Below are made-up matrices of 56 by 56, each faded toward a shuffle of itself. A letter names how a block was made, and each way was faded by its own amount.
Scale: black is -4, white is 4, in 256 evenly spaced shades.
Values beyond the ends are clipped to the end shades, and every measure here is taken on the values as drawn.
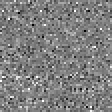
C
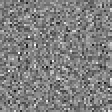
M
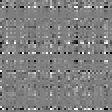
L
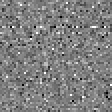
C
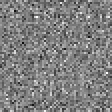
M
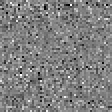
C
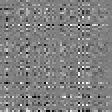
L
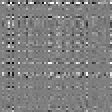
L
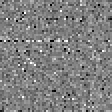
C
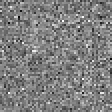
M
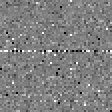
C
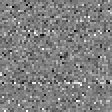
C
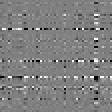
L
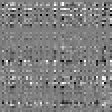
L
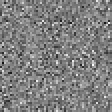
M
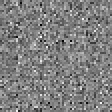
M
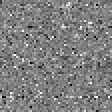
C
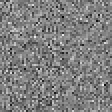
M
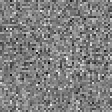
M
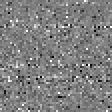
C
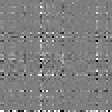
L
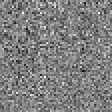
M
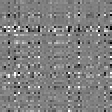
L
